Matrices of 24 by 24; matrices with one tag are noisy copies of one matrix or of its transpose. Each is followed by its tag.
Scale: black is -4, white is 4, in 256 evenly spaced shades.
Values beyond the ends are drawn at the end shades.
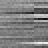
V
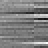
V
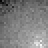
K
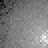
K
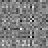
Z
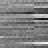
V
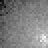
K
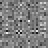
Z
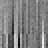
V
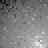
K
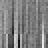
V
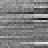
V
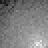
K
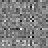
Z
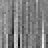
V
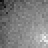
K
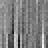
V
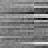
V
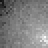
K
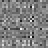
Z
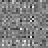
Z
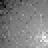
K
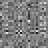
Z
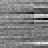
V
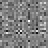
Z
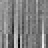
V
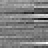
V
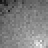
K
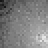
K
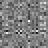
Z
